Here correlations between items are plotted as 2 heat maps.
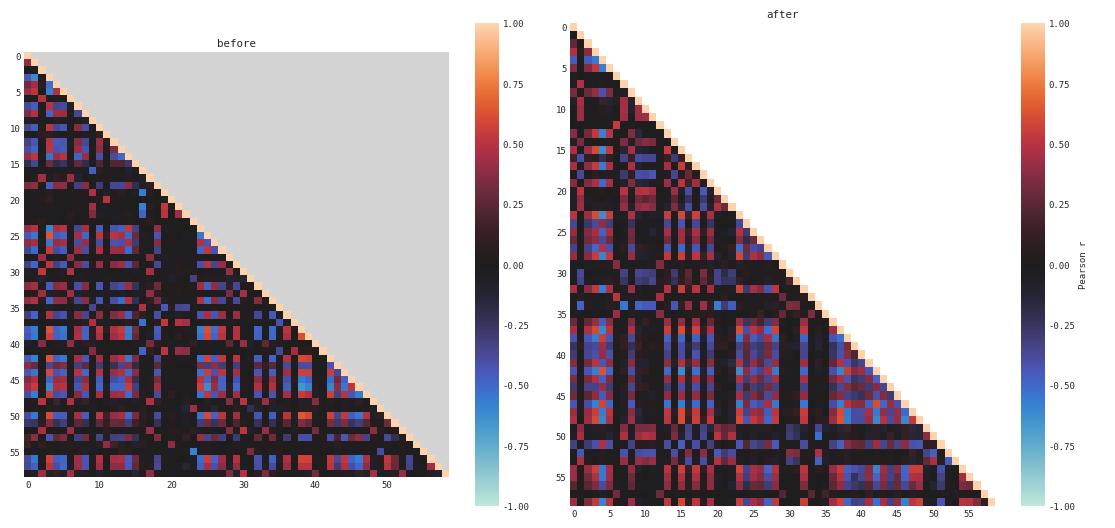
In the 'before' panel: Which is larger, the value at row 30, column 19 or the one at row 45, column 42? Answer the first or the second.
the first
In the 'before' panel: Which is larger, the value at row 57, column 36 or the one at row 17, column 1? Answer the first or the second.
the first
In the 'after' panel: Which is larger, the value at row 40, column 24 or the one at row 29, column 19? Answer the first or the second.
the first
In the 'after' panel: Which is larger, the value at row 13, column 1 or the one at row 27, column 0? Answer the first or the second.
the first
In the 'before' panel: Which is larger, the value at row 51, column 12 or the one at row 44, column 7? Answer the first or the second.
the second
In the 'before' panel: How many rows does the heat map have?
59
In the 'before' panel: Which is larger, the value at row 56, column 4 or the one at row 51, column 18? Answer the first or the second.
the second
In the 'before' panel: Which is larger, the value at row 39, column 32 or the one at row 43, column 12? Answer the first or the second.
the second
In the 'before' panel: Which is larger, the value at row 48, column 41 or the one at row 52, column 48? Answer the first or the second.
the second
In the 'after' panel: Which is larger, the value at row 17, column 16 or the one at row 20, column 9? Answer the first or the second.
the second
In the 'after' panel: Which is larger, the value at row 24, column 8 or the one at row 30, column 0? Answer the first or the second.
the second
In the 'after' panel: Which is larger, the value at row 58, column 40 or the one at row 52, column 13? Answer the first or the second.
the second
